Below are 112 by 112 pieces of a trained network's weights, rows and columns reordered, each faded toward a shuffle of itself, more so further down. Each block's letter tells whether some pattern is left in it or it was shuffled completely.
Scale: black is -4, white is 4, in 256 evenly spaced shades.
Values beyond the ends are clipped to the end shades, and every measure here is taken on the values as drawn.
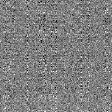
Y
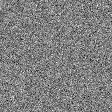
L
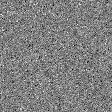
L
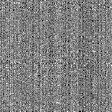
Y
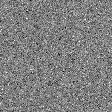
L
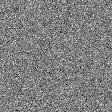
L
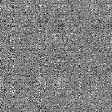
Y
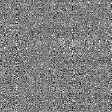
Y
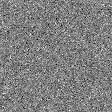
L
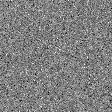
L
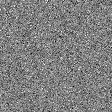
L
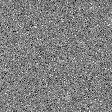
L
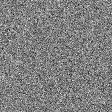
L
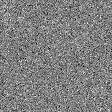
L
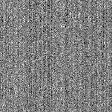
Y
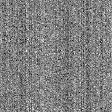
Y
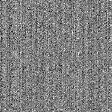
Y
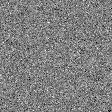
L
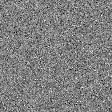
L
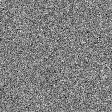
L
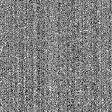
Y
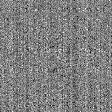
Y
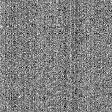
Y
